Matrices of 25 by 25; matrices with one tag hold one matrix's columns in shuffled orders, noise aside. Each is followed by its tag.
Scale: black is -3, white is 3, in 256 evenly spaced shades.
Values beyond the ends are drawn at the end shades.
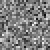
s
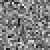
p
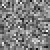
p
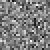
p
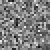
p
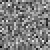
p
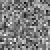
s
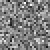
p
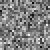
s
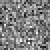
s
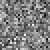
s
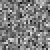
s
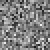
s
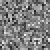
s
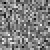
s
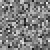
p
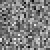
s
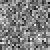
s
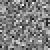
p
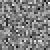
p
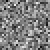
p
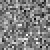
s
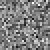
p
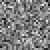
p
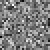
p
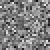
p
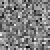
s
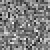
s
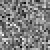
s
